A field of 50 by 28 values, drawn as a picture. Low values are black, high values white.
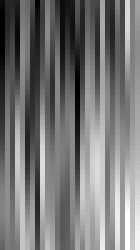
Mirror symmetry: none. Ninth with the lowest average: top left. Ninth with the highest average: bottom right. Slope: up to the bottom right. Grain: streaks running down.
